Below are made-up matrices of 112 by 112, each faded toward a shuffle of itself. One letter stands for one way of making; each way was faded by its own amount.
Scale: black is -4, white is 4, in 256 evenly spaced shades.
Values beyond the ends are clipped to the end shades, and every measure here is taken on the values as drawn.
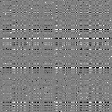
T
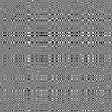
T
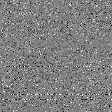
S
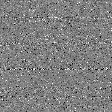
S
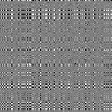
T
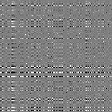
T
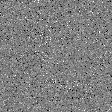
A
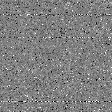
S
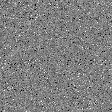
A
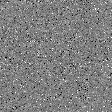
A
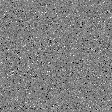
A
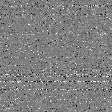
S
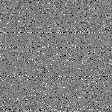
S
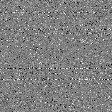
S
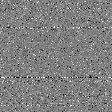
S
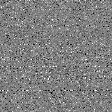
S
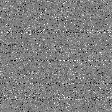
S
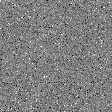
A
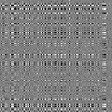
T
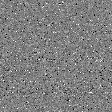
A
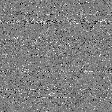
S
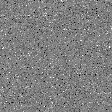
A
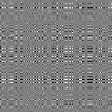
T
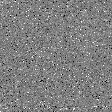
A
